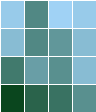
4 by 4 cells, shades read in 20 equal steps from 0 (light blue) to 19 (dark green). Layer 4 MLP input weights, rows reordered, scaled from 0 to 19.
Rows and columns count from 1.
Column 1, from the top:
1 3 12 19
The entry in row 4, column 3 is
13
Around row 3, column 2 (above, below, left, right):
10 15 12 9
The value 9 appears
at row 3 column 3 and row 4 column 4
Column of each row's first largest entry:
2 2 1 1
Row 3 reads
12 7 9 3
